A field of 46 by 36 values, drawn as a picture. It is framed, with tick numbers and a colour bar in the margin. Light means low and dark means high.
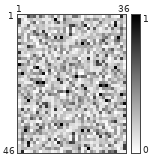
Overall the values sit about 30% of the way up the scale. Most values sit low, with a long tail of high ones. No seam splits the table. A half turn leaves it unchanged. No row or column stands out. No overall slope runs across the table. The grain is fine, like static.
